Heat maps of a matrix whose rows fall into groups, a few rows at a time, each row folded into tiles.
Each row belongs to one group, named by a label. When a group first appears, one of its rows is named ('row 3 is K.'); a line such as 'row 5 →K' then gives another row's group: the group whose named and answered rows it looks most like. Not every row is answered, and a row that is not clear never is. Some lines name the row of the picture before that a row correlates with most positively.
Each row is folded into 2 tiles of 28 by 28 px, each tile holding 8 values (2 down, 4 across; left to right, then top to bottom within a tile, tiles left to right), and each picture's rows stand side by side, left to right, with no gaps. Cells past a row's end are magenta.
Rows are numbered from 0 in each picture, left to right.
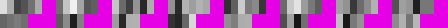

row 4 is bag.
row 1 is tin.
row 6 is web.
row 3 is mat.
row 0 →web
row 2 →web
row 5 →tin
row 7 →bag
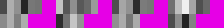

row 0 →bag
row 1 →mat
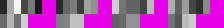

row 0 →bag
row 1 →bag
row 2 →web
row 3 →mat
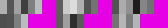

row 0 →mat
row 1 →tin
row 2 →bag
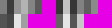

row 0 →mat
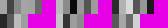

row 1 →web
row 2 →bag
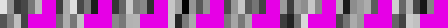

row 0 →web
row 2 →bag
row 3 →web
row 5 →mat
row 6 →mat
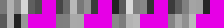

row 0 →tin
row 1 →bag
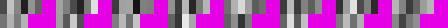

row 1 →web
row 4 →tin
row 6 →bag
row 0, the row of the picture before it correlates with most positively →1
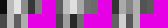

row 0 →tin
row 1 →tin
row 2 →tin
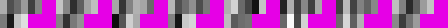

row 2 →mat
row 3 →mat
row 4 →web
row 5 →tin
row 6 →tin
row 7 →web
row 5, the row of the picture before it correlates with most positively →2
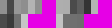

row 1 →web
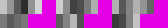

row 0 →web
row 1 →web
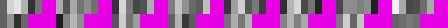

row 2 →tin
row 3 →tin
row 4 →bag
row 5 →bag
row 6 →bag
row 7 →web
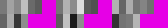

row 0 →tin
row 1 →tin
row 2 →mat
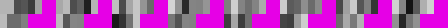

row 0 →web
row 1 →web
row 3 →web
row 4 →tin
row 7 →web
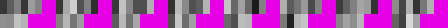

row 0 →bag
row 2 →tin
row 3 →tin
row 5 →mat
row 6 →bag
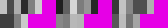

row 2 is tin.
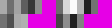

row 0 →mat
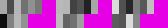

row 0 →mat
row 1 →web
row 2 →web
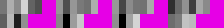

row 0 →tin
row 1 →mat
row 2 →mat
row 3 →bag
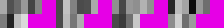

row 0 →mat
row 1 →tin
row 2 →mat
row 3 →bag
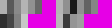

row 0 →mat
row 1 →web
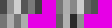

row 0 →bag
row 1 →tin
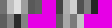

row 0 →tin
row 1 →bag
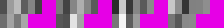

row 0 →bag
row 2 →tin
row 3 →web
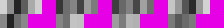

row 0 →web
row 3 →web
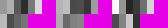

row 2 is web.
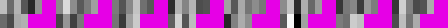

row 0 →mat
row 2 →mat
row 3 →tin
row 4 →mat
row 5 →tin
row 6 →bag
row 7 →tin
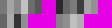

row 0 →tin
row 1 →bag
